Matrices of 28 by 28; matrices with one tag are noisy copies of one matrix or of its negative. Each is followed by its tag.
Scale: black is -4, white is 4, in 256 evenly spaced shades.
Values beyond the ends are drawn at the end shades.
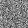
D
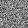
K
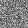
K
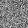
D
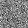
D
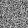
D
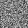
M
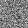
K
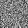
M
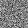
K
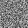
M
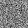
D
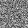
K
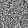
M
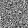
M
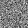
M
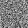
M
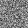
K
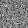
D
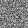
K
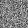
D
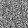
D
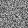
K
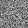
K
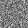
M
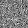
D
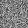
D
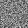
M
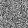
D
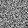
K
